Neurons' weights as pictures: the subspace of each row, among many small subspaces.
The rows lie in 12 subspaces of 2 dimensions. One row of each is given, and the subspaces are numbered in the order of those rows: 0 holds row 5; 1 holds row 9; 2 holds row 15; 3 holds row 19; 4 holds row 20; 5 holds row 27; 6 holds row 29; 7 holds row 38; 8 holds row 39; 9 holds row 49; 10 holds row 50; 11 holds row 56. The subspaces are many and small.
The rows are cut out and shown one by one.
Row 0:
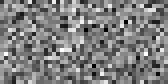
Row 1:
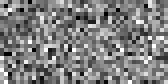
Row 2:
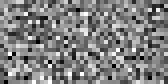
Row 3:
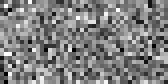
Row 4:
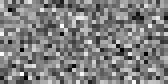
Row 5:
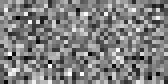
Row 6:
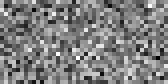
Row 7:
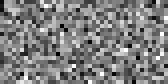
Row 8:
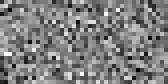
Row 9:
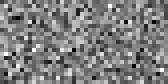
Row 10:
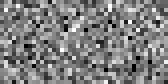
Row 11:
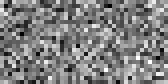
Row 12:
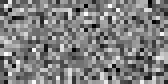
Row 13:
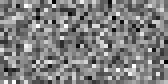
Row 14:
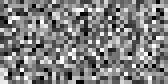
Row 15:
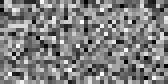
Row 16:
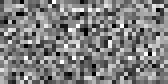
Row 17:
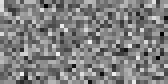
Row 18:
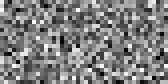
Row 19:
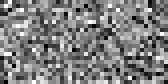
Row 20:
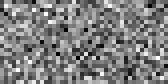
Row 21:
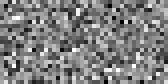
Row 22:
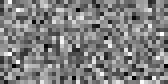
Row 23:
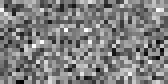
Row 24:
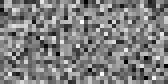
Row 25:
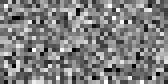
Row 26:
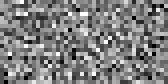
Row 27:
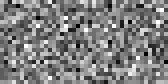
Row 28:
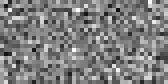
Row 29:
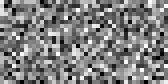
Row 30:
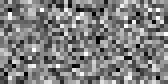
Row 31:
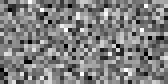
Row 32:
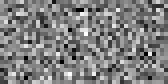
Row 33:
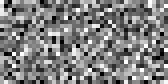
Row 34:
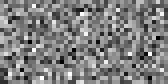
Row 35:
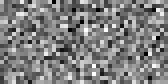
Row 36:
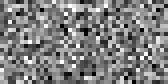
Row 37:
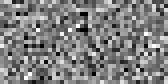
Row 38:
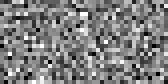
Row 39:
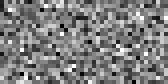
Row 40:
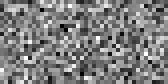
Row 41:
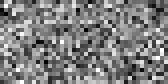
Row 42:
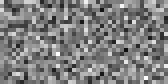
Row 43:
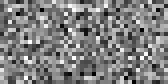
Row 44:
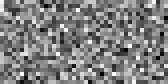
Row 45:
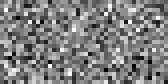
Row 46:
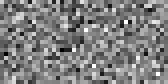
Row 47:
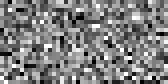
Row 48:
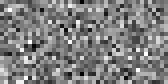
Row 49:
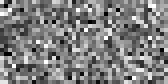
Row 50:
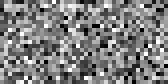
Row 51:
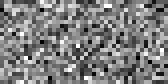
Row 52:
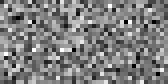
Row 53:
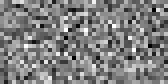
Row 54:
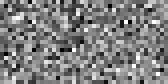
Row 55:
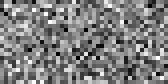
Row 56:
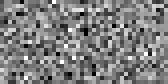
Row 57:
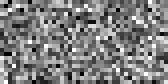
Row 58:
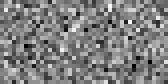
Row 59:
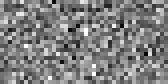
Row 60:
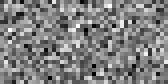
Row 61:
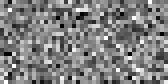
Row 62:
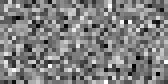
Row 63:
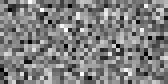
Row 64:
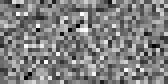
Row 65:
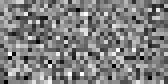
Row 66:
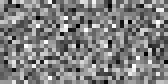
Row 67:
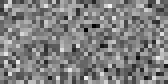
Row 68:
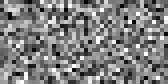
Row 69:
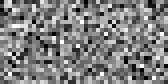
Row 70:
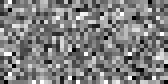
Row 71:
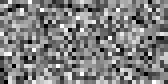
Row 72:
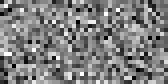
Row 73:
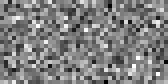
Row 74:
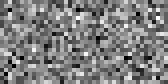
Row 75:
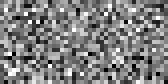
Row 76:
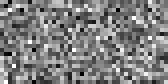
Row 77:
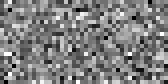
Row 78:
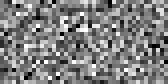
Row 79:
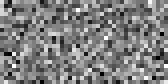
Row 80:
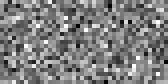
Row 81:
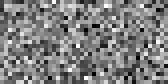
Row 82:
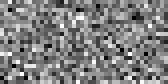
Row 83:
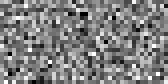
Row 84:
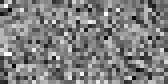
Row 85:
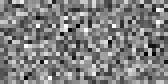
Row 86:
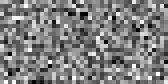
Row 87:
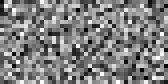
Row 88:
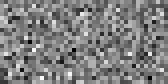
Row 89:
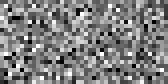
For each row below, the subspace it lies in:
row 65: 0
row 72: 9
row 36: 10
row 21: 11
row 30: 2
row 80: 5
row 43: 10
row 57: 3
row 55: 4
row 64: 7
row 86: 7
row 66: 5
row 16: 11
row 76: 3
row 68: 2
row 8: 9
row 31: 4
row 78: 7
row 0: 1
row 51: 3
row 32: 11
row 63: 4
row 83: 7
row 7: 8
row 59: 11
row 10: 0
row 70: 6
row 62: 5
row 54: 1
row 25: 11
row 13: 7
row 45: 0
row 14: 1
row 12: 10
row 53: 0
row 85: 5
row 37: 7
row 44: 8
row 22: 8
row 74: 2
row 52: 1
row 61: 6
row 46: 1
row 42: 2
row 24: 2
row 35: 1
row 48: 9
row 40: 3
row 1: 4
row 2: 0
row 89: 1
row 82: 8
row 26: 5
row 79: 6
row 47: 8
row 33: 6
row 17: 8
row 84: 9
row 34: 1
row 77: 6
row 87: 6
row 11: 3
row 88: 1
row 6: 4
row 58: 0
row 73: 5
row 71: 3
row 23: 9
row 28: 10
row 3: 4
